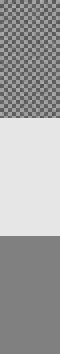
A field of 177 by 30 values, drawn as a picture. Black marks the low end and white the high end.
The table splits into 3 rows of 1 panel. Panel 1,1: middling, checkered, strong in contrast. Panel 2,1: very high, flat. Panel 3,1: middling, flat.
